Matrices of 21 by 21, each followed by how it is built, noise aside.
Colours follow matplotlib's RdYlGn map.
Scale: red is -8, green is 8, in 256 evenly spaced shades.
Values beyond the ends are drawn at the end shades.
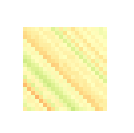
Toeplitz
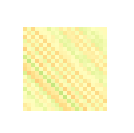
Toeplitz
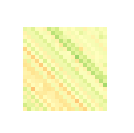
Toeplitz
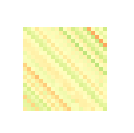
Toeplitz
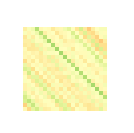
Toeplitz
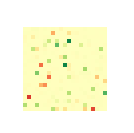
sparse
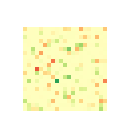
sparse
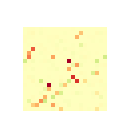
sparse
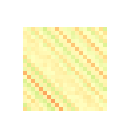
Toeplitz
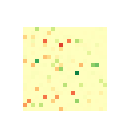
sparse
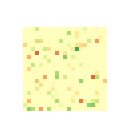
sparse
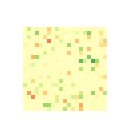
sparse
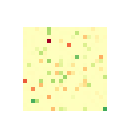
sparse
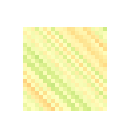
Toeplitz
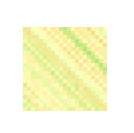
Toeplitz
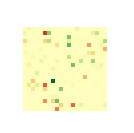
sparse
